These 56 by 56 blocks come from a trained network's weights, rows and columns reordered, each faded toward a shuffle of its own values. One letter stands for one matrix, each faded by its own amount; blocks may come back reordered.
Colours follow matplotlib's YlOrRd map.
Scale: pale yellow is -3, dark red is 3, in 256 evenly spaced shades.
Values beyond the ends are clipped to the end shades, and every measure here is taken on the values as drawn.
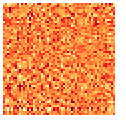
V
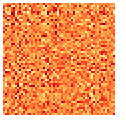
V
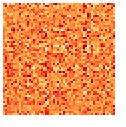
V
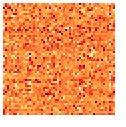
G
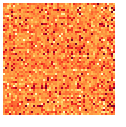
G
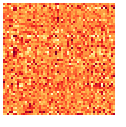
V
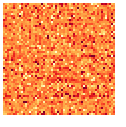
G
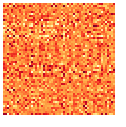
V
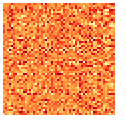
V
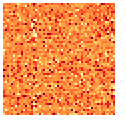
G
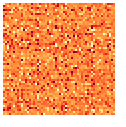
G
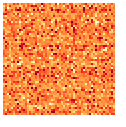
G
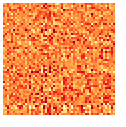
V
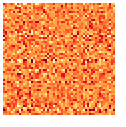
V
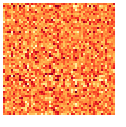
V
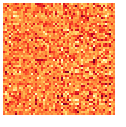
V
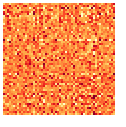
V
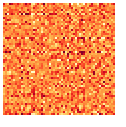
V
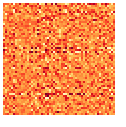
V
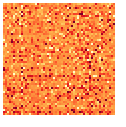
G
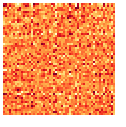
V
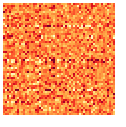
V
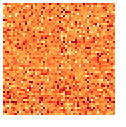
G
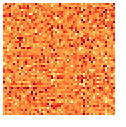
G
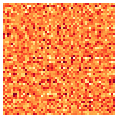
V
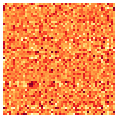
V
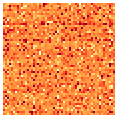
G
